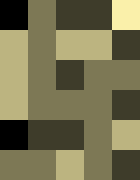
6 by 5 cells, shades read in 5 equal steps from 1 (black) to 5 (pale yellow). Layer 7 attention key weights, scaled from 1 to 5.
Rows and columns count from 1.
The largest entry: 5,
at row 1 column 5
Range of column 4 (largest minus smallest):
2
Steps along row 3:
down down up same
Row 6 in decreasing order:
4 3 3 3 2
